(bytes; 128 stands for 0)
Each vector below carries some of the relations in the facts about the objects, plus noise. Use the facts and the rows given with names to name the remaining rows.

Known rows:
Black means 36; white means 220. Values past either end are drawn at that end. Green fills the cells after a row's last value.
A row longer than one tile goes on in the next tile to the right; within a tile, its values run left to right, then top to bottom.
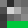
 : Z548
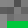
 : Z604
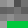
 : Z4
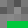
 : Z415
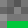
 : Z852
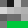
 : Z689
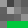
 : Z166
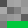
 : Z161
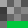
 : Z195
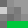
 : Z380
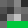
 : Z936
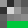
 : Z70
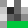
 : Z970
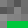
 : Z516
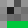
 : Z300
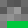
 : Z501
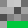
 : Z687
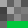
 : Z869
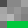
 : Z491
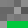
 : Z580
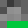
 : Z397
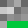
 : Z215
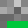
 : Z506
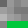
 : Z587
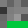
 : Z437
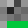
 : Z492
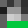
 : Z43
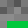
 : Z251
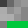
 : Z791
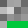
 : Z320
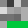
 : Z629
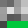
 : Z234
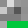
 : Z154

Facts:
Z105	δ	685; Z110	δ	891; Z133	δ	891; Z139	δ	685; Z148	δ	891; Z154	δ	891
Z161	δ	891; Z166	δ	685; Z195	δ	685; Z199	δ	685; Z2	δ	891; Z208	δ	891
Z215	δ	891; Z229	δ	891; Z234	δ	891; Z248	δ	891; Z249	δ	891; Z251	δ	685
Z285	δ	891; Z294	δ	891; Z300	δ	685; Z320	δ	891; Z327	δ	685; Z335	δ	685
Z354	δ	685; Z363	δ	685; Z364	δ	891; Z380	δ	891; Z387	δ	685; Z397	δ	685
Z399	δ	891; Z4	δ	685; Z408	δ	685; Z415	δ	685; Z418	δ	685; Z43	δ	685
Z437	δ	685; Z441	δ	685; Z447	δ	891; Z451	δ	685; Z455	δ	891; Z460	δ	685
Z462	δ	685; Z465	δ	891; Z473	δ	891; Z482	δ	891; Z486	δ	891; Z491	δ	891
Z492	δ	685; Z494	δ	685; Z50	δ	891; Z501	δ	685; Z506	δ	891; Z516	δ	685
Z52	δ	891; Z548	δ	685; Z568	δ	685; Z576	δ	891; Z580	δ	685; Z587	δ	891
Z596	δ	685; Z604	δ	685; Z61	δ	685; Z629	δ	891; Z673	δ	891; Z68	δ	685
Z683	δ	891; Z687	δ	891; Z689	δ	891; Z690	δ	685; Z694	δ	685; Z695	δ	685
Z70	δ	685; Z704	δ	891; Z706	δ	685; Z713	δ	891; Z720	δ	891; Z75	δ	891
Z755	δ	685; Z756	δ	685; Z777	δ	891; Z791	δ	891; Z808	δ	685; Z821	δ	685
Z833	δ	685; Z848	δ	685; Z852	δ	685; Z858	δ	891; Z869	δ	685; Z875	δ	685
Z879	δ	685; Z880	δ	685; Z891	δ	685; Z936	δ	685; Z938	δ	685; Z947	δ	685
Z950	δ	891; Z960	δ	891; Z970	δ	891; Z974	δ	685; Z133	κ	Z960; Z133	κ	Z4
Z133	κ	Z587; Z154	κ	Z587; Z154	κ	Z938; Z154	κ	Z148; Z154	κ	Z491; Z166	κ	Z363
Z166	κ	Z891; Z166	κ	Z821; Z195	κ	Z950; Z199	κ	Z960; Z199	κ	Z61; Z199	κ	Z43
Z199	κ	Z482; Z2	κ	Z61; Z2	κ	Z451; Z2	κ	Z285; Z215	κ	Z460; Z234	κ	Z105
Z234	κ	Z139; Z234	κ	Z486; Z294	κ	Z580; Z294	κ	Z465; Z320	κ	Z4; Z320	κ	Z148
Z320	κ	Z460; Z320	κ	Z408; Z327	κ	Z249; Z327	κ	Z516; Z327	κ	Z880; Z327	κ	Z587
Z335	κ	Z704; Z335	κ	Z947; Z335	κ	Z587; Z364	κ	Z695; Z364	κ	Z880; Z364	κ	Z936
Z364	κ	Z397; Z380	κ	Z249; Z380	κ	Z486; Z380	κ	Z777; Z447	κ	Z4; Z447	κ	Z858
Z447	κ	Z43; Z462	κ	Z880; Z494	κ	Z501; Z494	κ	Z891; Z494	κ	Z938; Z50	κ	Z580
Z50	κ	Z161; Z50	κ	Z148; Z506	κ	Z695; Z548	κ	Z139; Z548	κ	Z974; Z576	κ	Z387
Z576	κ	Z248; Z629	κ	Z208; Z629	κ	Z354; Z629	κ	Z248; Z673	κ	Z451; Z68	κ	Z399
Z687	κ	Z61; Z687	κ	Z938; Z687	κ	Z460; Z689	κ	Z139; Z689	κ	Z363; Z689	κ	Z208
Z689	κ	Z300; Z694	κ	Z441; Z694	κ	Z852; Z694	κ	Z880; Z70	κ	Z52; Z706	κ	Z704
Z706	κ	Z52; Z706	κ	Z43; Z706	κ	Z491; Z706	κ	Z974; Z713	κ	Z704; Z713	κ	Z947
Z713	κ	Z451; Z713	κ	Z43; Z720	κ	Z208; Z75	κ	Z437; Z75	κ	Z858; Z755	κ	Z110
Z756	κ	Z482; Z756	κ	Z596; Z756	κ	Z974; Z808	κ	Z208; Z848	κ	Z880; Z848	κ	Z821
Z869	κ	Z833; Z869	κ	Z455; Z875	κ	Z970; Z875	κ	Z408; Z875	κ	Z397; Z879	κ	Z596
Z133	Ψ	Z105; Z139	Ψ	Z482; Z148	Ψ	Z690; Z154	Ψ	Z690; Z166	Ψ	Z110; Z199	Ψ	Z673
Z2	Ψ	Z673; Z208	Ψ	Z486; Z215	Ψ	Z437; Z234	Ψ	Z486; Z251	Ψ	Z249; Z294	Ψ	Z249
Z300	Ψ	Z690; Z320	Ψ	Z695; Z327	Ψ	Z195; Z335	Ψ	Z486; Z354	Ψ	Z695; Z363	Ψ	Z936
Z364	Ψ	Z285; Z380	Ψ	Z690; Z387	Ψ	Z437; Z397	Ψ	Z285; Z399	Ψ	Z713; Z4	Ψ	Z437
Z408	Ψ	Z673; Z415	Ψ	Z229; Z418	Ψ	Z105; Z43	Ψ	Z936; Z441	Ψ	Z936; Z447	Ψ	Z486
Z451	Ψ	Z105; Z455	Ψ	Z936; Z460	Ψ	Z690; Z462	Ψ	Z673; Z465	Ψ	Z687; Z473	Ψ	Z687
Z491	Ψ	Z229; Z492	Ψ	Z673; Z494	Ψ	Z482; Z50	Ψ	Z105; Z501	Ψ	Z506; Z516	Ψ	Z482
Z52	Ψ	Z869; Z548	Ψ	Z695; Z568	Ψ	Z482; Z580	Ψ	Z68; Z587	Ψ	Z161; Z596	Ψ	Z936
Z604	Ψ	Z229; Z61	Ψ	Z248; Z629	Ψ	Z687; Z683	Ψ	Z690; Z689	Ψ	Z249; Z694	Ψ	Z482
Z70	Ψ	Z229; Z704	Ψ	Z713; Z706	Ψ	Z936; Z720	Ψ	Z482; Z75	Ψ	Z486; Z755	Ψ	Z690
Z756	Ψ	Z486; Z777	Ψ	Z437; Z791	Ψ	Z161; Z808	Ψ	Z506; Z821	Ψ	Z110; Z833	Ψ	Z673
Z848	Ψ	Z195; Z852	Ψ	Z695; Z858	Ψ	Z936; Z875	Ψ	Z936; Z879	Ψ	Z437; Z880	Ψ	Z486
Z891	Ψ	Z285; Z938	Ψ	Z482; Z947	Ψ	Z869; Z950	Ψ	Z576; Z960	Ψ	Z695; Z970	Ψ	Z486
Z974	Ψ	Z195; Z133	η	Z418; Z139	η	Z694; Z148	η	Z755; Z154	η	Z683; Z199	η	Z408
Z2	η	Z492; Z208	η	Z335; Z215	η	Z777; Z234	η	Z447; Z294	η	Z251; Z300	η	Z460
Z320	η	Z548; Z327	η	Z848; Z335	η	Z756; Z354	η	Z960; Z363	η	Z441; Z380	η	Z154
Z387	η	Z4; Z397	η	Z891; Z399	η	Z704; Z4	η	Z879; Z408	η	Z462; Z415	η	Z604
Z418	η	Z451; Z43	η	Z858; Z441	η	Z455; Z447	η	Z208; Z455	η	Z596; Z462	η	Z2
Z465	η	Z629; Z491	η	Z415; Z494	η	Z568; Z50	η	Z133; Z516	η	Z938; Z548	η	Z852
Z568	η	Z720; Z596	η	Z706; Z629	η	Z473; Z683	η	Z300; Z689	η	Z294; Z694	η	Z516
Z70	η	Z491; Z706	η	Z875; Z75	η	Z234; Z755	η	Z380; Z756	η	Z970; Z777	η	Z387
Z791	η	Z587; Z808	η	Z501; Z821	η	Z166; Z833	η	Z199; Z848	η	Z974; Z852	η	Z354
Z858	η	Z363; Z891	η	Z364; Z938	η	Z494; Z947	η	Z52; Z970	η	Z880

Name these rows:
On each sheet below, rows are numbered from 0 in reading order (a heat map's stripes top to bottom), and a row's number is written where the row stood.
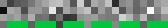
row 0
Z947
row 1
Z486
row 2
Z756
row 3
Z950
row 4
Z858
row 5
Z75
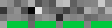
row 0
Z61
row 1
Z199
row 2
Z706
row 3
Z576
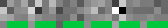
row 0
Z473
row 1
Z683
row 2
Z695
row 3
Z133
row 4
Z455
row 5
Z408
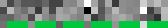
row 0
Z755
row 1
Z363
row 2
Z52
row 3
Z335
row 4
Z148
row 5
Z720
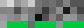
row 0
Z2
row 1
Z462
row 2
Z441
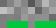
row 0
Z294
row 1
Z248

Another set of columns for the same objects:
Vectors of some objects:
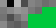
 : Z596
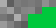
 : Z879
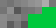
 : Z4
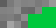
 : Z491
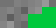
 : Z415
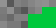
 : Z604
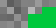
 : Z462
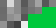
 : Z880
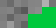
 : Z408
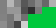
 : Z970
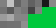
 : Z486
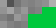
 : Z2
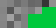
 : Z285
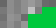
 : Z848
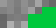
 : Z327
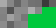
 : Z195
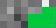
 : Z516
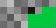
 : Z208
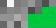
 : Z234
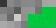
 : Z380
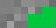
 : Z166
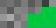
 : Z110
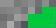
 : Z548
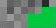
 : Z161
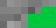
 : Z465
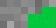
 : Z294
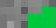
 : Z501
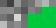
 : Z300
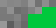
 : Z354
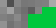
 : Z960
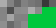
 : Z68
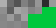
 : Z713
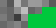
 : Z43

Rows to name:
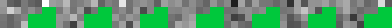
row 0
Z720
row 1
Z335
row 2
Z447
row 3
Z689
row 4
Z363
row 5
Z706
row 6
Z139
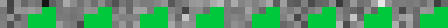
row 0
Z936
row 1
Z974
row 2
Z364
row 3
Z154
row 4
Z70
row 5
Z482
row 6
Z460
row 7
Z690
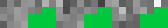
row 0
Z629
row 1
Z687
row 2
Z494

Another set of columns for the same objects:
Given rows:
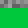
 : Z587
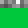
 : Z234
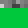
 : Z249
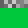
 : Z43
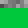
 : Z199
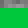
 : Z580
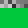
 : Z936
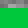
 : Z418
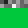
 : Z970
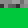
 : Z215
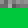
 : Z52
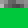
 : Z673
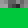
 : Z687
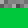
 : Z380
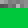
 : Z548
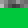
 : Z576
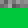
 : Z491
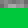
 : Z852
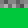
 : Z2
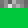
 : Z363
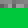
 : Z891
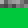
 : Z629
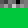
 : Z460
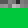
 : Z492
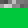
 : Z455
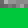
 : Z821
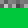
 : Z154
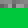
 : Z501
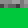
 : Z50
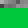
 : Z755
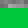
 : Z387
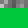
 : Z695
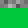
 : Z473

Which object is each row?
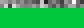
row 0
Z462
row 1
Z875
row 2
Z208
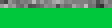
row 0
Z960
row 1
Z70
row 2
Z166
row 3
Z482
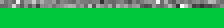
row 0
Z447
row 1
Z327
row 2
Z451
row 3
Z494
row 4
Z938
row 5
Z75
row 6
Z880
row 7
Z689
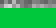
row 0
Z441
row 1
Z4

